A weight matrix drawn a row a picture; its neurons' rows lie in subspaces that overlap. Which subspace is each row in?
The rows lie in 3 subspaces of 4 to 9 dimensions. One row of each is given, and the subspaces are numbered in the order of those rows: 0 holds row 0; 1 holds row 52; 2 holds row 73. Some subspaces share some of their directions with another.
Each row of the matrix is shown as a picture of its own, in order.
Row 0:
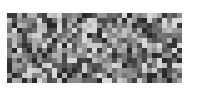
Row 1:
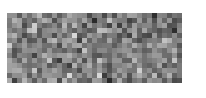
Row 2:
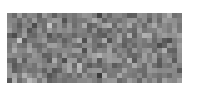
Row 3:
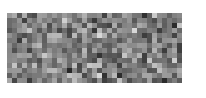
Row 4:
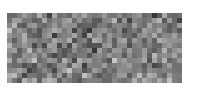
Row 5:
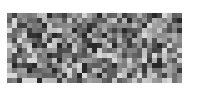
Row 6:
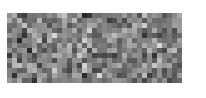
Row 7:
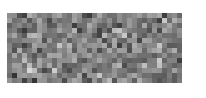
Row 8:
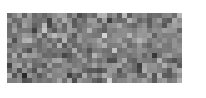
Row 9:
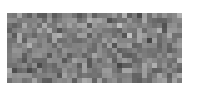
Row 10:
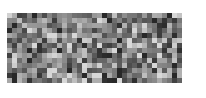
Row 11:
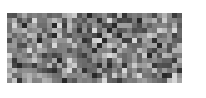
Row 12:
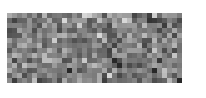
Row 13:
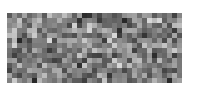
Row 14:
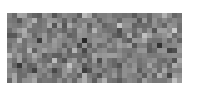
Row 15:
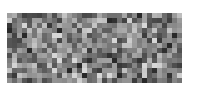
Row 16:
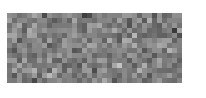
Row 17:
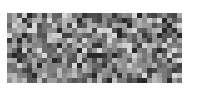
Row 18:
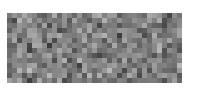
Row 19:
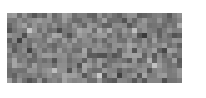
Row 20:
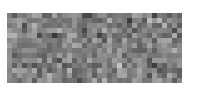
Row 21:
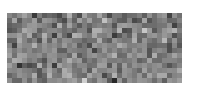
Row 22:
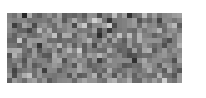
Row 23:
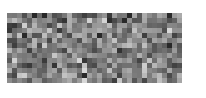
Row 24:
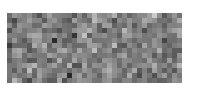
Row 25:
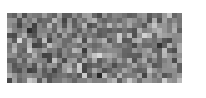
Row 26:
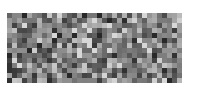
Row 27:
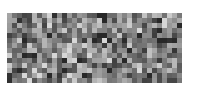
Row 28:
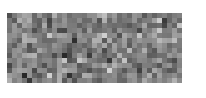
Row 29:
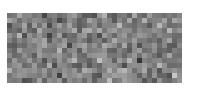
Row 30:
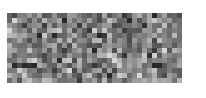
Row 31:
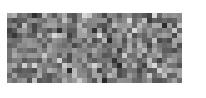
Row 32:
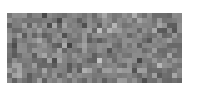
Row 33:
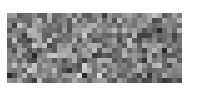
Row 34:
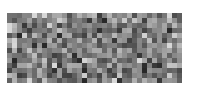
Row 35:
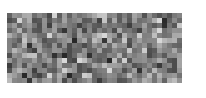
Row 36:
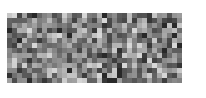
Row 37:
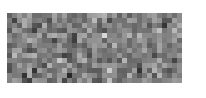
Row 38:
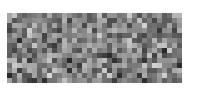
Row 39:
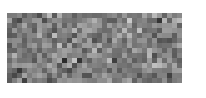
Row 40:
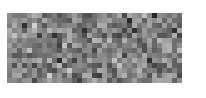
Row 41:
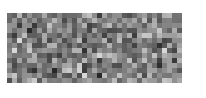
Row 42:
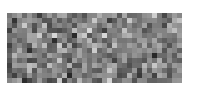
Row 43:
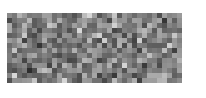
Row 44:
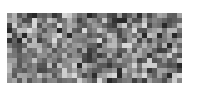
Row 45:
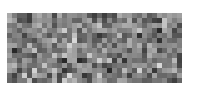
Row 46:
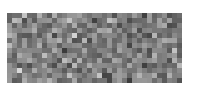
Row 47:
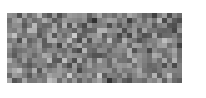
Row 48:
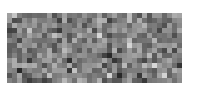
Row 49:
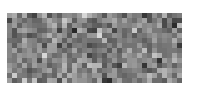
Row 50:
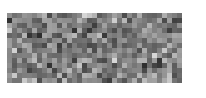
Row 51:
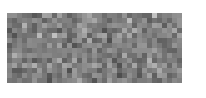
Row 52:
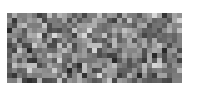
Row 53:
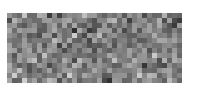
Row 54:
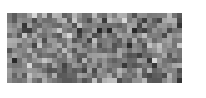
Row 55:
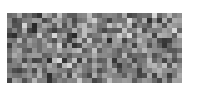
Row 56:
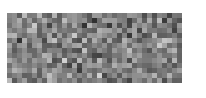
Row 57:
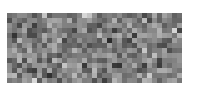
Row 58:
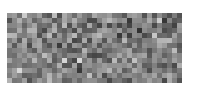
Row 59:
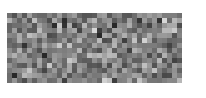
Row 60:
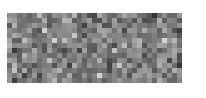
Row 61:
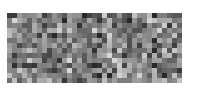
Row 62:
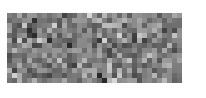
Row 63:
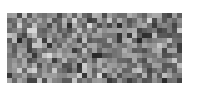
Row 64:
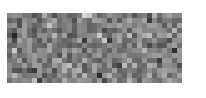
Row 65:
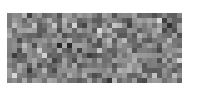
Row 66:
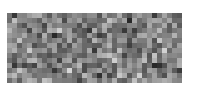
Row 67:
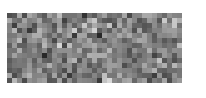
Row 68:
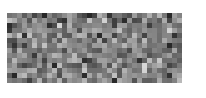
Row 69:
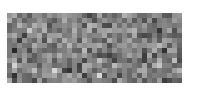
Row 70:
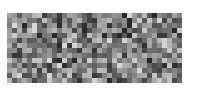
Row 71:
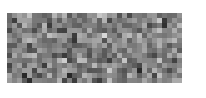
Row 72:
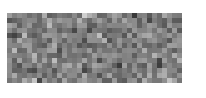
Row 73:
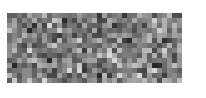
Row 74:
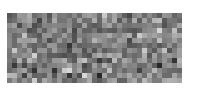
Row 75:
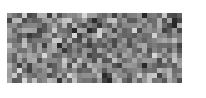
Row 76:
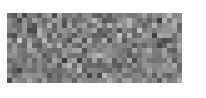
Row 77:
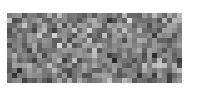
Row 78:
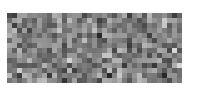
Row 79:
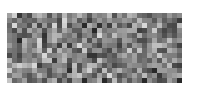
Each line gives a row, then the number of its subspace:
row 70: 0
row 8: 1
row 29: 2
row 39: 1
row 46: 0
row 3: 0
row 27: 1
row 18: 1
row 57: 0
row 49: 0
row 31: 0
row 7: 2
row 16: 0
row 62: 2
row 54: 2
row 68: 2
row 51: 0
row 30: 2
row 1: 1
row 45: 1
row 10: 2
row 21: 2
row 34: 2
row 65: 2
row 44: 2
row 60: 1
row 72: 2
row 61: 2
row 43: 2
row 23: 2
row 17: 2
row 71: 1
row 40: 0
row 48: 0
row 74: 1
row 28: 1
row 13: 2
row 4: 1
